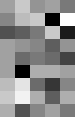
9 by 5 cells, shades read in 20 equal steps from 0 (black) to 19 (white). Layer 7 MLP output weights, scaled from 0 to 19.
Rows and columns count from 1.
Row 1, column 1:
12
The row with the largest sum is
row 8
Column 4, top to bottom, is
12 0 15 7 8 13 4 7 12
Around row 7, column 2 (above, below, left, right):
0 18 14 8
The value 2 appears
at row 3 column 5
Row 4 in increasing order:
7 10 11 11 12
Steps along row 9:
down up up down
